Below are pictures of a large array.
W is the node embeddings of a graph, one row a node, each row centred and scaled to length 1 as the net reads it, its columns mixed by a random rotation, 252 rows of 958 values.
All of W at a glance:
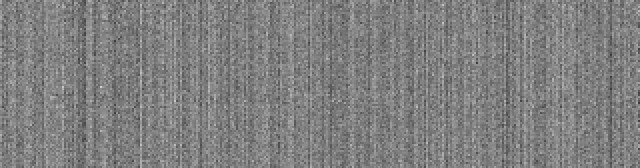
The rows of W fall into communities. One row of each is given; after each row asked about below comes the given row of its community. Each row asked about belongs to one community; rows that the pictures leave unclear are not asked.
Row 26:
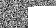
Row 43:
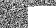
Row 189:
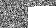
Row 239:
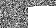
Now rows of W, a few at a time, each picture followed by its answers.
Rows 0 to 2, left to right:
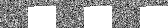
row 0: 26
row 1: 26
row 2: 43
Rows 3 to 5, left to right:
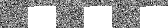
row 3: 26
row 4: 43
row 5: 189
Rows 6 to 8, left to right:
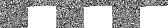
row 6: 239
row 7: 239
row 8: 239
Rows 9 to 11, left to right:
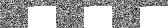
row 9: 239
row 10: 43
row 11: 239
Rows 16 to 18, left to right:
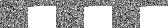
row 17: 189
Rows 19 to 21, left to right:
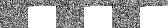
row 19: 239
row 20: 189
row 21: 26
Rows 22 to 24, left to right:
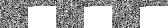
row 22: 239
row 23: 26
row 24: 26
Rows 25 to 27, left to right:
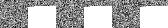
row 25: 26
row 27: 26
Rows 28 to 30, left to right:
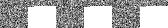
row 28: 189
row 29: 26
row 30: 43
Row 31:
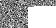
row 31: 189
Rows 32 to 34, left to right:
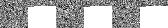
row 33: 239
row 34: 239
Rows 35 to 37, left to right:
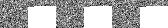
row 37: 189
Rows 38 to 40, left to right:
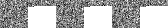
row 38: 26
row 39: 26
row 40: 26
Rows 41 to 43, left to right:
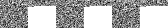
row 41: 43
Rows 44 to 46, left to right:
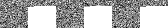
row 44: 43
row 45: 239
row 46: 189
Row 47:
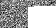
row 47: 43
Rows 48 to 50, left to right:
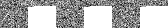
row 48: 43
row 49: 239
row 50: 189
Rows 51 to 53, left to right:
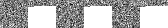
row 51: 189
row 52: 43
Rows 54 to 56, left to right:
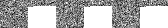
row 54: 43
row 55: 26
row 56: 189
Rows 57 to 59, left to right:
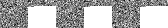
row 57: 43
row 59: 189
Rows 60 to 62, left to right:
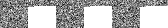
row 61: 189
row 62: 239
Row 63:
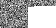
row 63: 26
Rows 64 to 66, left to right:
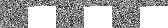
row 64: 189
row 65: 43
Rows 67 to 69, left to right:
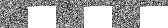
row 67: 239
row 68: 189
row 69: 189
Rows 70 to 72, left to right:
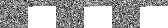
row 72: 43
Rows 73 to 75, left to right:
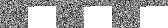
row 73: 26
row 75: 189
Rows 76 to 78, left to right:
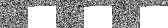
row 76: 239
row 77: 26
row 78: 189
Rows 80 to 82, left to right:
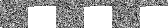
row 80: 189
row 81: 189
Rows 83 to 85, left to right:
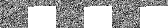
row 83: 239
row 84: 26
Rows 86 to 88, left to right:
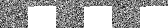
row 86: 43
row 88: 189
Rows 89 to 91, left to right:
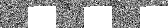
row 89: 43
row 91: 189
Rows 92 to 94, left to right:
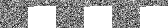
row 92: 43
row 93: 43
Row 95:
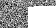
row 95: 43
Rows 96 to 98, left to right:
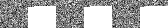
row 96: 26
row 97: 43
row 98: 239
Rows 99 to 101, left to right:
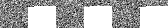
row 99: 26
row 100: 43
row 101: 239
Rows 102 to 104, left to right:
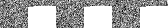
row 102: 239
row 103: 239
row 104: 189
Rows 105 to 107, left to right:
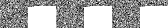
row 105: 239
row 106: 239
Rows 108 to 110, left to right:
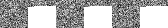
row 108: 239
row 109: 239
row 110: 189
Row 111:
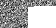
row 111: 189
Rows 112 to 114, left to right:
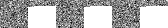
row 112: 239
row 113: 189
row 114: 43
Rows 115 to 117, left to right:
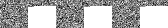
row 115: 239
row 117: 43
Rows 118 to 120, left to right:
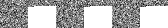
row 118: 43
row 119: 26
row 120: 239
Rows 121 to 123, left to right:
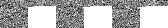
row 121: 239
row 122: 43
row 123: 239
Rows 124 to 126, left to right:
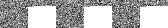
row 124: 239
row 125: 43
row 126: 26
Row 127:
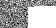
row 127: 43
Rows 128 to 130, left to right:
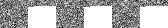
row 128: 189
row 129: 239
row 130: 43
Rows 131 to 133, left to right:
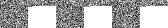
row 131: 239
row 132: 43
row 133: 43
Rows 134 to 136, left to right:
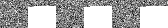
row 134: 239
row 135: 43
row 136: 239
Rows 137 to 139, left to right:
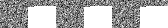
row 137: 26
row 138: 189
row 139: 26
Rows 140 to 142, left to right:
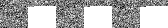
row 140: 43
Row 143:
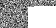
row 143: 43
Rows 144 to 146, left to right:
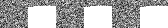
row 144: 43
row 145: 239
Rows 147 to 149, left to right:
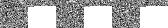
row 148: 43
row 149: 189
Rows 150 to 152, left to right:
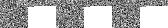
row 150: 43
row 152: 189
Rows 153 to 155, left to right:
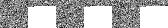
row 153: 26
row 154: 239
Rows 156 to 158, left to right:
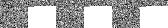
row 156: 189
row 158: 239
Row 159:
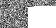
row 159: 239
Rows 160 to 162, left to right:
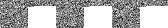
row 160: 239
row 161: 239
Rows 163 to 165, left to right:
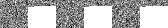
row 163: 26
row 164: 43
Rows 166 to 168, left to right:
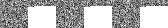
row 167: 189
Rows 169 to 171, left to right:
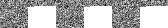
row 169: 239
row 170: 189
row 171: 26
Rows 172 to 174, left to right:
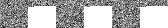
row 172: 26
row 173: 43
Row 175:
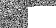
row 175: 239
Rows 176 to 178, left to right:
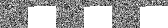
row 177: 239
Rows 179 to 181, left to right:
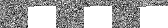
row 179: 26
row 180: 239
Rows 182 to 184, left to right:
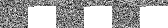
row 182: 189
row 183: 239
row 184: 43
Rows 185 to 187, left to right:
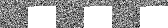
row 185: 239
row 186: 43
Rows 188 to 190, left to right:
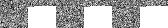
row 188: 189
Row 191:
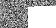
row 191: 26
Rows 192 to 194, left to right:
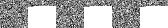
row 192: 239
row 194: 239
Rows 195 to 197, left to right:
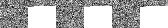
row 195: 239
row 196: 43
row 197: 26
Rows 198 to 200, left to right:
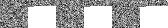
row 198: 26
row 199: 189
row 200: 43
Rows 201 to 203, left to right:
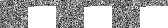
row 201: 26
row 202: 26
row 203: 189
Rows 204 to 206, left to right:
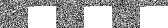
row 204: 189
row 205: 43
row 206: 189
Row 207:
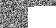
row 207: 189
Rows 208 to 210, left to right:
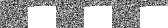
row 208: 26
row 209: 239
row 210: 26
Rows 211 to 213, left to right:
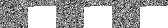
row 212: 26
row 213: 239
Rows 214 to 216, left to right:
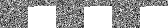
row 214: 43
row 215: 189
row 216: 189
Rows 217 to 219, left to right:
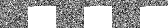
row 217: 43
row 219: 189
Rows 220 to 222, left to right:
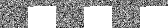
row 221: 43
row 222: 189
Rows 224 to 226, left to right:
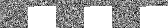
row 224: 26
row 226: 43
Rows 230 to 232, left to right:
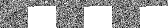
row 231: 239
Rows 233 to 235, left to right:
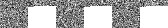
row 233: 239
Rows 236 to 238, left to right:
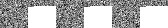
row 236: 26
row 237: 26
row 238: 189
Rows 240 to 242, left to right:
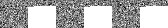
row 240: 43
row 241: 189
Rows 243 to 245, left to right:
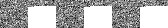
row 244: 26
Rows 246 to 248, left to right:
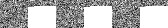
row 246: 26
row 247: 189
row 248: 239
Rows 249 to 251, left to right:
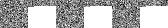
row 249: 189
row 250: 189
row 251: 239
